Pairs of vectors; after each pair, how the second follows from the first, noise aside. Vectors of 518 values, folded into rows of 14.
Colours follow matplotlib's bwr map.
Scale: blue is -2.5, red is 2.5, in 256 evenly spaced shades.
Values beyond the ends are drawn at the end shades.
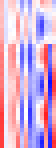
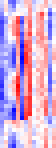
wrapped around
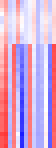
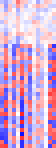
sign-scrambled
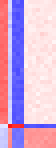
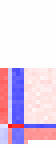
partly zeroed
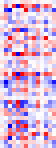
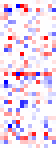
partly zeroed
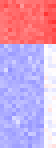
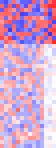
sign-scrambled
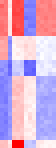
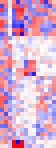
sign-scrambled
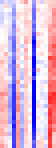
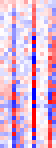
sign-scrambled
